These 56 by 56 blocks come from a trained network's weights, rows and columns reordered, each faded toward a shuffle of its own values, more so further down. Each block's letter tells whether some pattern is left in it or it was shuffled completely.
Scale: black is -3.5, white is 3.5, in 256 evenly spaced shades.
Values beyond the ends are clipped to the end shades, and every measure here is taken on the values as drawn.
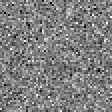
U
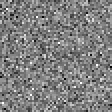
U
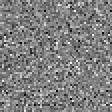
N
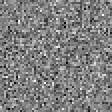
U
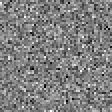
N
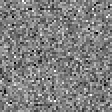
U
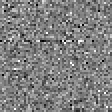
N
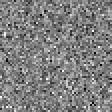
N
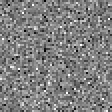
U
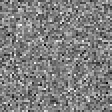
N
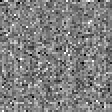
N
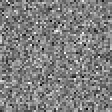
U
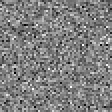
U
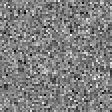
N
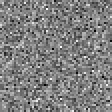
U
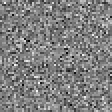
N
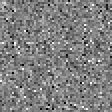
N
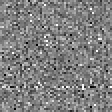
N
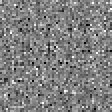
N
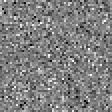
N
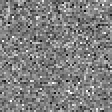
N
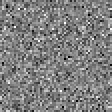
N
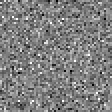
U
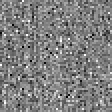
N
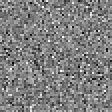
N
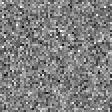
N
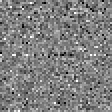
N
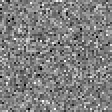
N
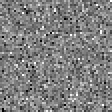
U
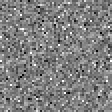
U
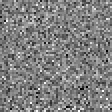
N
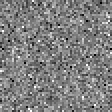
U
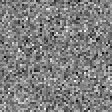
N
